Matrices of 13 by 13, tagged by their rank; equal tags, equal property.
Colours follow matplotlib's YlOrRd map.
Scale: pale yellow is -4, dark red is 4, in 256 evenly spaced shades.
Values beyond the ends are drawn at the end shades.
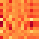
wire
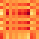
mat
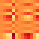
mat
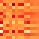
wire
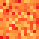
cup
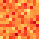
cup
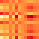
mat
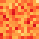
cup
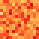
cup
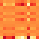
mat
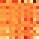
wire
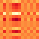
mat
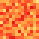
cup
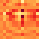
wire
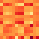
wire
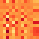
wire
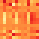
wire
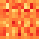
wire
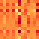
wire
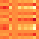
mat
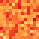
cup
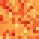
cup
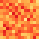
cup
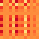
mat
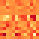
wire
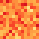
cup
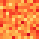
cup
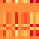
mat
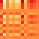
mat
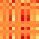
mat
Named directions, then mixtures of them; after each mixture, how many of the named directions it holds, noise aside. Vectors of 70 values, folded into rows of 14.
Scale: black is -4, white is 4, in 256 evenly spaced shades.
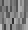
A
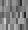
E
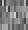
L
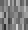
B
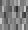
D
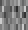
one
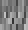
three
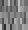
two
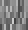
one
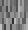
one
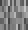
two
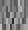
one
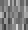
one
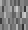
one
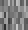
one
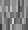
one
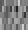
two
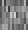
one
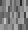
three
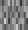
two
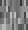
two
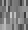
two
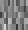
one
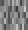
three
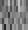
two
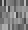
one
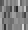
three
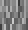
one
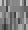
two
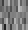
two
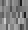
one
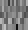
two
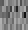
three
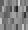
two
